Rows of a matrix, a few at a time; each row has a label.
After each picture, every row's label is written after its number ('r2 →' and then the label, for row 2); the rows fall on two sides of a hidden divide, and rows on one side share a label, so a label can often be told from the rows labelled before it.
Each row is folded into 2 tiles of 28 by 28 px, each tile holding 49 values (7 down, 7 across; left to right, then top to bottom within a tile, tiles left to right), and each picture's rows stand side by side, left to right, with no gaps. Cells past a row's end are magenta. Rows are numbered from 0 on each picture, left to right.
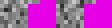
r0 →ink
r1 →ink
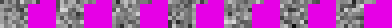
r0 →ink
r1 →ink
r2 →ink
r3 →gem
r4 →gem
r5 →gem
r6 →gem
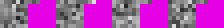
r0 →ink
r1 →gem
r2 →gem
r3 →gem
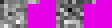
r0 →gem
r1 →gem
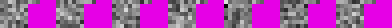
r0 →gem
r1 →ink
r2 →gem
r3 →ink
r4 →gem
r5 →gem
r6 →gem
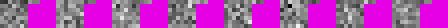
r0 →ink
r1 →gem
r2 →ink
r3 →gem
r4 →gem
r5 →ink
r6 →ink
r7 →ink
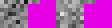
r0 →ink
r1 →ink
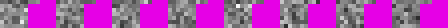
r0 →ink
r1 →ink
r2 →ink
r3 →ink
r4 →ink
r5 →ink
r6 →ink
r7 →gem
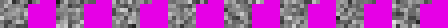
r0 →gem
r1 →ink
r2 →gem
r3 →ink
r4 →gem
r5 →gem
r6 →gem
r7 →ink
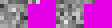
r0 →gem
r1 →ink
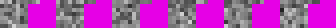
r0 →gem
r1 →ink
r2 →ink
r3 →gem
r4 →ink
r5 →gem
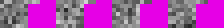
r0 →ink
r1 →gem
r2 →ink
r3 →gem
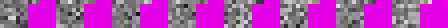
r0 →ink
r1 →ink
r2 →ink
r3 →ink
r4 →gem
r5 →ink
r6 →ink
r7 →gem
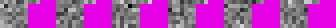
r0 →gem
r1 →gem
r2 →gem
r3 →gem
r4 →ink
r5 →gem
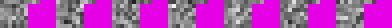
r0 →ink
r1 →gem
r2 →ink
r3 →ink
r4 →ink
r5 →gem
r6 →ink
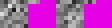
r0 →ink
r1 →gem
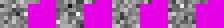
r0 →gem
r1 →gem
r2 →ink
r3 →ink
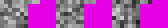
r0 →gem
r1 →ink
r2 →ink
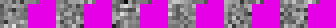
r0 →gem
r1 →ink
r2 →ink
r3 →ink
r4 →ink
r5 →gem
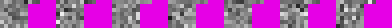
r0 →ink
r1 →gem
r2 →gem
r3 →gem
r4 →ink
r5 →ink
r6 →ink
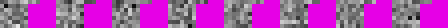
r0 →ink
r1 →ink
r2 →ink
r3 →ink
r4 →gem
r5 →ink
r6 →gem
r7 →ink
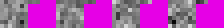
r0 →ink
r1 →ink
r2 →gem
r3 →ink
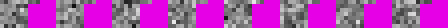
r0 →ink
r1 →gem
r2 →gem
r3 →gem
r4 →gem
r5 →ink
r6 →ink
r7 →gem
